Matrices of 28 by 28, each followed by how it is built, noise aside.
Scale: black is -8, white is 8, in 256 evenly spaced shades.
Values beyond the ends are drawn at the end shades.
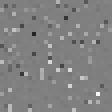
sparse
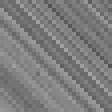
Toeplitz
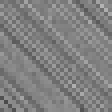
Toeplitz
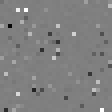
sparse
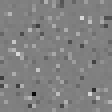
sparse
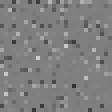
sparse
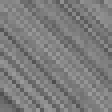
Toeplitz
